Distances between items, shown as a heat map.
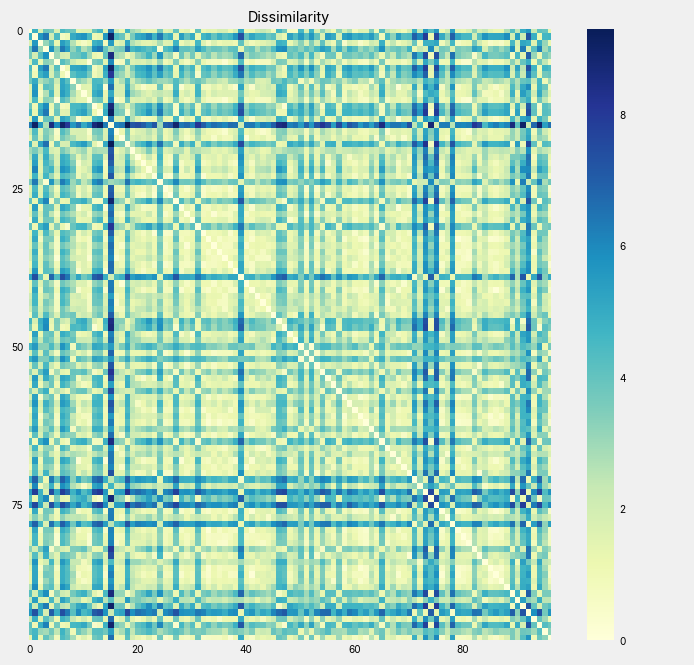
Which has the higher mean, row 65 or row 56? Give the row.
65
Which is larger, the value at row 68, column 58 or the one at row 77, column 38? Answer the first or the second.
the second
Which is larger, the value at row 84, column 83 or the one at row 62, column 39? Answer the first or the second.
the second
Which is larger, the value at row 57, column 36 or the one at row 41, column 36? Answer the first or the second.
the first
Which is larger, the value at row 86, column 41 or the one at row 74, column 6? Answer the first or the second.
the second
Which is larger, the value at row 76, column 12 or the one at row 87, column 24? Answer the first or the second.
the first
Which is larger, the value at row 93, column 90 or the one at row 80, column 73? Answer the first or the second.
the second
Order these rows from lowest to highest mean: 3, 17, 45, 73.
17, 45, 3, 73
